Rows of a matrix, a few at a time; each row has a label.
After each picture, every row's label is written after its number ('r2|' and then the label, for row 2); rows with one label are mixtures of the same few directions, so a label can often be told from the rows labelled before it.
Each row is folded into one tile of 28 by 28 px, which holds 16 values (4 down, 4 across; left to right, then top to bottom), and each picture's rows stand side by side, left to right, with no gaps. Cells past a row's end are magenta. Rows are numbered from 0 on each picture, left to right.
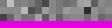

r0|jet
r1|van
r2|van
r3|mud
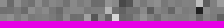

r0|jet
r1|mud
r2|mud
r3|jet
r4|jet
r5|van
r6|mud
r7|mud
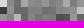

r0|mud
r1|van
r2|jet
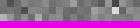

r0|jet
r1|jet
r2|van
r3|van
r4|mud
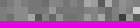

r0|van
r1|jet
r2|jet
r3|mud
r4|jet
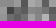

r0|van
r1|mud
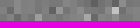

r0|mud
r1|jet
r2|mud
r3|jet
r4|mud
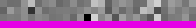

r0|van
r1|mud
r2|mud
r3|jet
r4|jet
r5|van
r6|mud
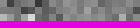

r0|jet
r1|jet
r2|jet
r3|mud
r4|jet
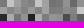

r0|jet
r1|jet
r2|jet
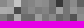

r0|van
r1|jet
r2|mud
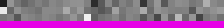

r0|mud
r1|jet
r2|van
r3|jet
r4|mud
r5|mud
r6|jet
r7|jet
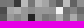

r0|van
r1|jet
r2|mud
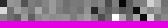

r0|mud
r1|van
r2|jet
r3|van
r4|jet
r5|jet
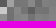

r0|mud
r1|mud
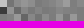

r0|mud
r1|mud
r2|mud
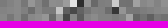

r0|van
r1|mud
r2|van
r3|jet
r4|mud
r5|jet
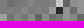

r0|jet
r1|jet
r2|mud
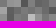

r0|van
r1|jet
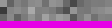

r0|mud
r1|mud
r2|van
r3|jet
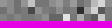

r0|mud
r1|mud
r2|jet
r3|van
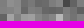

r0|jet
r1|jet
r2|jet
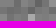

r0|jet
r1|jet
